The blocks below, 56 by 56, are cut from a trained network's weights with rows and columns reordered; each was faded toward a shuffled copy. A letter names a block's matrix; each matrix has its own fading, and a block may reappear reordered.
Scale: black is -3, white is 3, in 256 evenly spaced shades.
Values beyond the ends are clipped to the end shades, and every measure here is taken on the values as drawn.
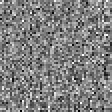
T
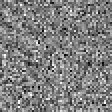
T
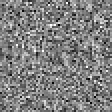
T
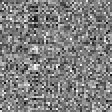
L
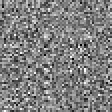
L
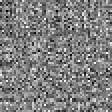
L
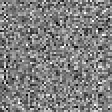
L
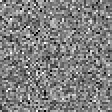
T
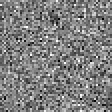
T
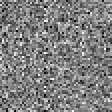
T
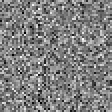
L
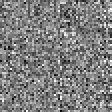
T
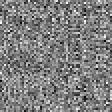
L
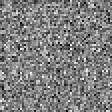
T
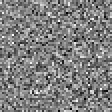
T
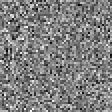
T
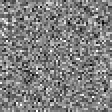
T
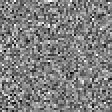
T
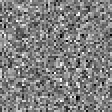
L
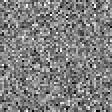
T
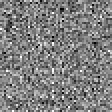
T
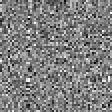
L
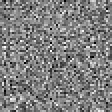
L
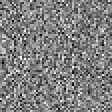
L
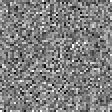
T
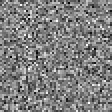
T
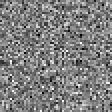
L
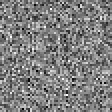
T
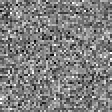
T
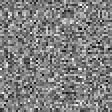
L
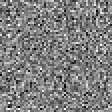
L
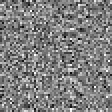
L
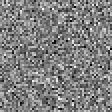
T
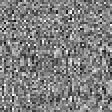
L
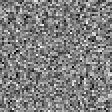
T
